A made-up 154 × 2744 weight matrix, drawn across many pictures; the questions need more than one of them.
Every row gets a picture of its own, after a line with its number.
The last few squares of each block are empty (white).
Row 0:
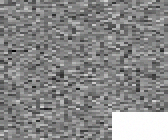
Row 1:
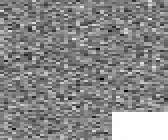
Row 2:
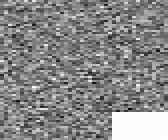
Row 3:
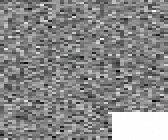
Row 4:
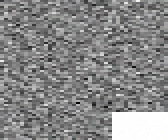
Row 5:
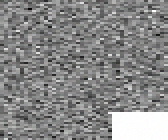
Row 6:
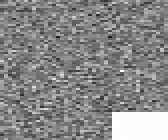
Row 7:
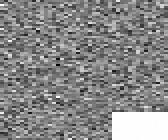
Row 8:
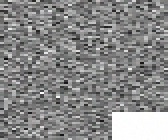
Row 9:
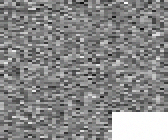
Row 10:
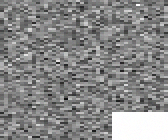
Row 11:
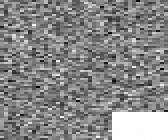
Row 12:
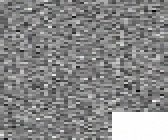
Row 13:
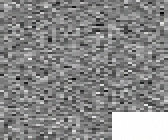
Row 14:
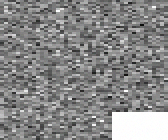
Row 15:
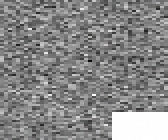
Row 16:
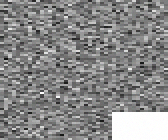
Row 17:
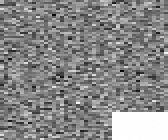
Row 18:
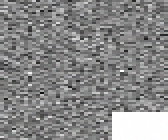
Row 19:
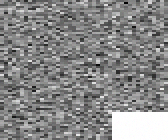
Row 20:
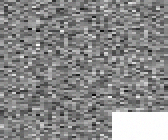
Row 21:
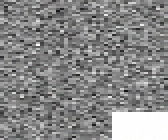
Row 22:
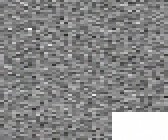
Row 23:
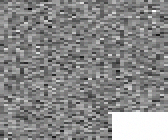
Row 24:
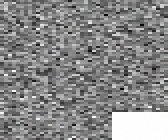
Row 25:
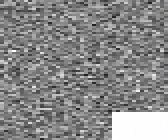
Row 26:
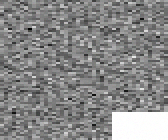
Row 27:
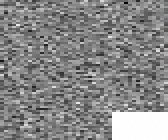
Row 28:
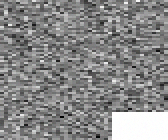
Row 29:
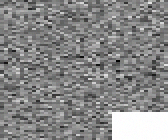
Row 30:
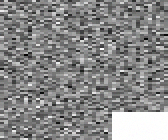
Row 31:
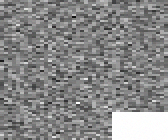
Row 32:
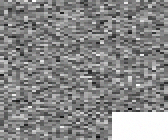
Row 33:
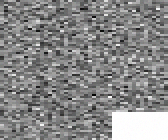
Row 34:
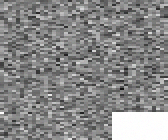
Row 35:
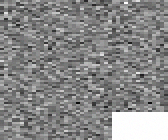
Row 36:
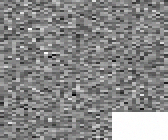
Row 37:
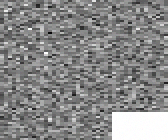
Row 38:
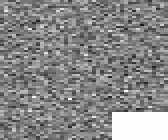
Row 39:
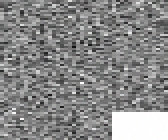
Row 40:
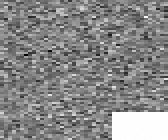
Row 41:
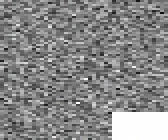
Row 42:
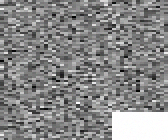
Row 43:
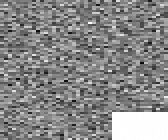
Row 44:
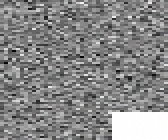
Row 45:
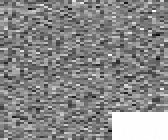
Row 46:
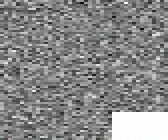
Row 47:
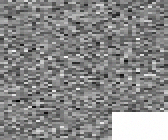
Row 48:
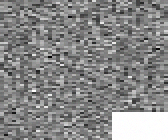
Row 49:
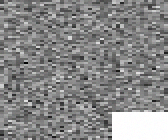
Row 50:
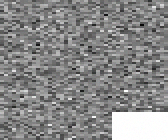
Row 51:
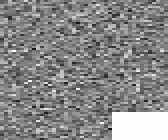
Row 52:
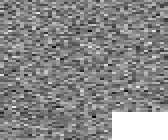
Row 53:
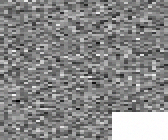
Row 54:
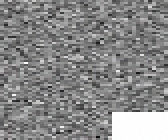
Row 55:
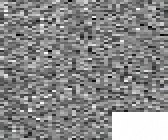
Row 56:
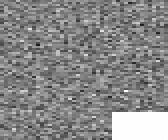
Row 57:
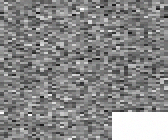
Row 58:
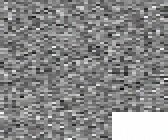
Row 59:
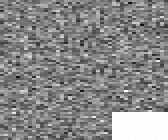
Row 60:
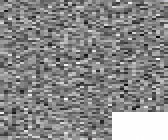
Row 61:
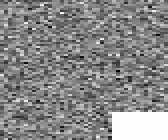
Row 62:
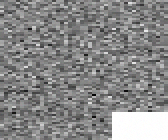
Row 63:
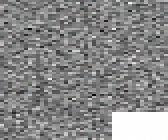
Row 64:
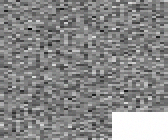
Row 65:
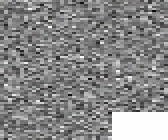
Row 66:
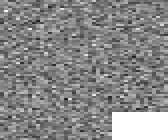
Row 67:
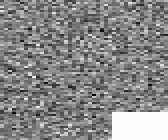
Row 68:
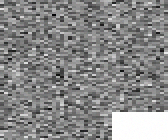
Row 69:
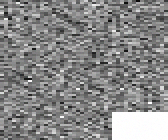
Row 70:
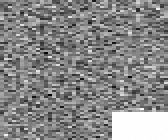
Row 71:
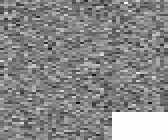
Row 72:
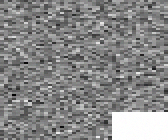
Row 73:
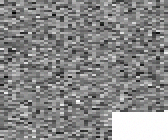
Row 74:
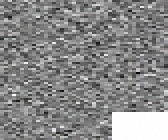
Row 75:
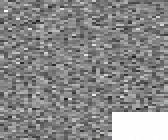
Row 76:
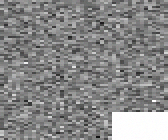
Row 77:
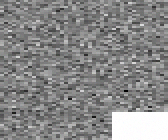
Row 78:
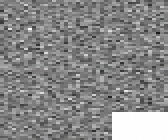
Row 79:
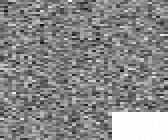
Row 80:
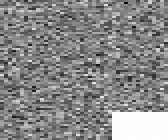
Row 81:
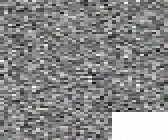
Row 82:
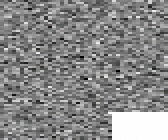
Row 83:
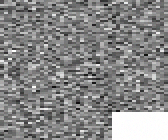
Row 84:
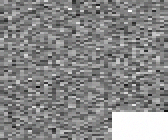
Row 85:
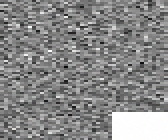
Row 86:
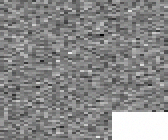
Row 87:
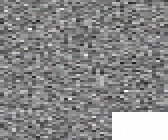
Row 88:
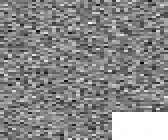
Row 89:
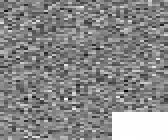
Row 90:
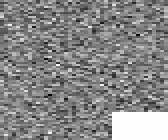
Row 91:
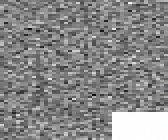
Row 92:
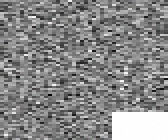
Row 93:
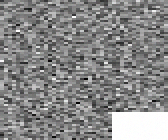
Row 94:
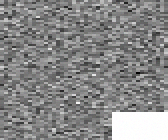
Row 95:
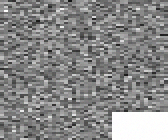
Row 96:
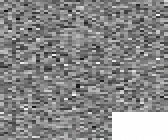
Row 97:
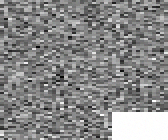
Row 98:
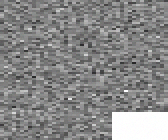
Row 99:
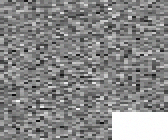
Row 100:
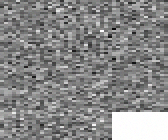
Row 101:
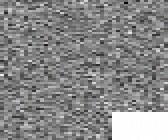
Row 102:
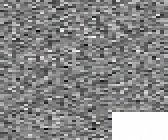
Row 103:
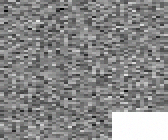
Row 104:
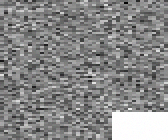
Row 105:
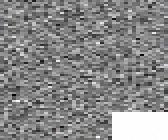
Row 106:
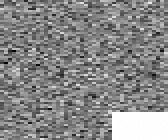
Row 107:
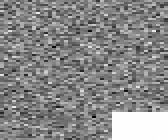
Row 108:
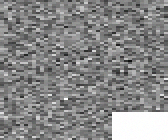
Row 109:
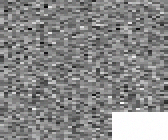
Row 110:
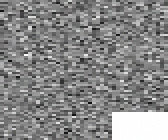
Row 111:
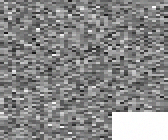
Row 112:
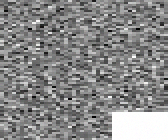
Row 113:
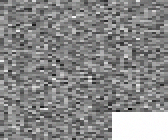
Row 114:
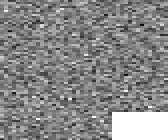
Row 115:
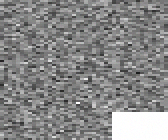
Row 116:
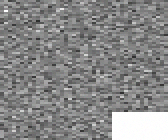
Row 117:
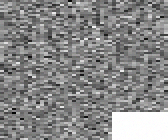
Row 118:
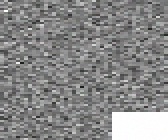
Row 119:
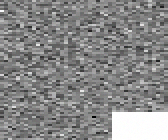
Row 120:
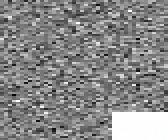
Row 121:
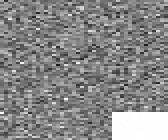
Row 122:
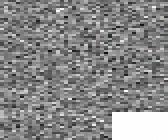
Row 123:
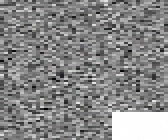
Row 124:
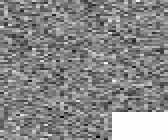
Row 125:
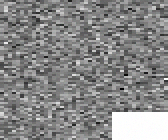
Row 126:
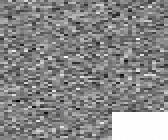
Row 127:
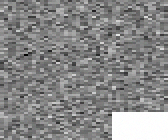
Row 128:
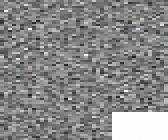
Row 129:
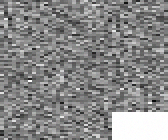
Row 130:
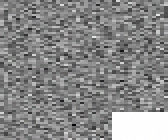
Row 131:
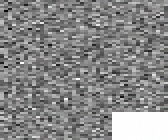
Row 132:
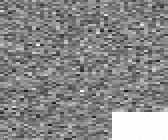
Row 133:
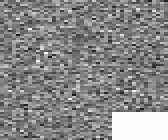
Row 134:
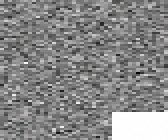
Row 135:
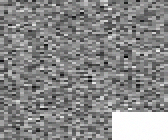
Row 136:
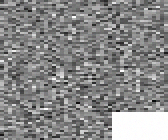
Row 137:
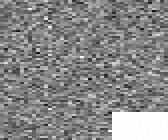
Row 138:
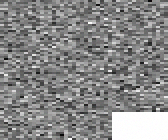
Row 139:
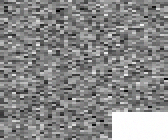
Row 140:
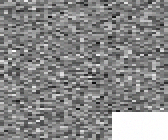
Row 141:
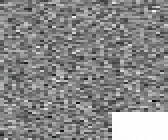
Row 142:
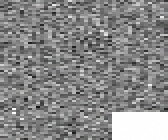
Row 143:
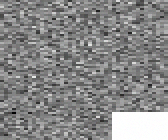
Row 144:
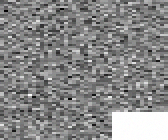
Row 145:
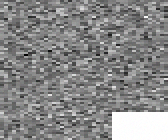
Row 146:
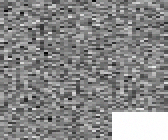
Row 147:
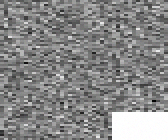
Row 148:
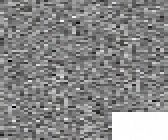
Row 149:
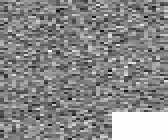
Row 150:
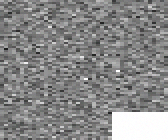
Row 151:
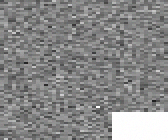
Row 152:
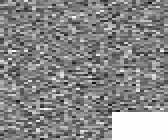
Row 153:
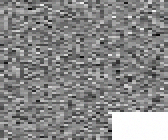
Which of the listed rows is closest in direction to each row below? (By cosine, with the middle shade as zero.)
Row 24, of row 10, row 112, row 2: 2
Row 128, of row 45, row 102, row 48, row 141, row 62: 48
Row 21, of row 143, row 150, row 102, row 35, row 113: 102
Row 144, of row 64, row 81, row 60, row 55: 64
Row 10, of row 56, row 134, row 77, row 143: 56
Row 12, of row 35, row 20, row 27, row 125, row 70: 27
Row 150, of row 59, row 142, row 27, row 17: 17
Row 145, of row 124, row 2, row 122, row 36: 122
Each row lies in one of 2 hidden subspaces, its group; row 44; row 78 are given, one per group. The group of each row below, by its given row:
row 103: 78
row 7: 78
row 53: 44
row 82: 44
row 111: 78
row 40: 78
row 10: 78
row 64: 78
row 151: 44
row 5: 44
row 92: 78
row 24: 78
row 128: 78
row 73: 44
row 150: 44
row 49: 44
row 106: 44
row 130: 78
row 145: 78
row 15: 78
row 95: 78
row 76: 44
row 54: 44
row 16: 78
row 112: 78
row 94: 44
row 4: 44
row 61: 44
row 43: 78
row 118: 78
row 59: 78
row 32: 44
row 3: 44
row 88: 78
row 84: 44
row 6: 44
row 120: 44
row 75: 78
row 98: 78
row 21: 78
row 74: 44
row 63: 78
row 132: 78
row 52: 78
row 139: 78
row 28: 44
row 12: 44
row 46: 44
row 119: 78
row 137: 44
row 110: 78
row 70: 78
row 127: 78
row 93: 44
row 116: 78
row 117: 78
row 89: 78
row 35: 44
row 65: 44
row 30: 78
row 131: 78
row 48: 78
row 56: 78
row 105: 44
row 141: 44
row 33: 78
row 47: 44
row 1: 78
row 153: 44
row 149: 78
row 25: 44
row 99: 44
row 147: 44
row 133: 78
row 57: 78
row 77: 78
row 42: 44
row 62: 78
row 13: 78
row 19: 44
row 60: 78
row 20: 78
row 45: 44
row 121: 78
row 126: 44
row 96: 78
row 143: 78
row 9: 44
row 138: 78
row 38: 78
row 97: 44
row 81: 44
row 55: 78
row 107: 78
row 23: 44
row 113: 44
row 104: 44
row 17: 44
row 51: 44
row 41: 44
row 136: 44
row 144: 78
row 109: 78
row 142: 78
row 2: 44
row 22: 78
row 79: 78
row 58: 78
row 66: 78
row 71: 44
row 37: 78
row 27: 44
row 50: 78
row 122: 78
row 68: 44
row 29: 44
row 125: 78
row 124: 44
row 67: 78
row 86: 44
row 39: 78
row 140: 44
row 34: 78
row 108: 78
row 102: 78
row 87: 78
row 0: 44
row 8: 78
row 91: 78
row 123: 44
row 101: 44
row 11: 44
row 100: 78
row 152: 44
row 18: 78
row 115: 44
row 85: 78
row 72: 44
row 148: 44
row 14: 78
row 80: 44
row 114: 78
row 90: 78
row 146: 78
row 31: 44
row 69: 44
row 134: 44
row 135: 44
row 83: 44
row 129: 44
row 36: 78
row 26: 78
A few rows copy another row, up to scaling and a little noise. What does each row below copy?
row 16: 8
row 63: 91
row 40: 145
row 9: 46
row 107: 52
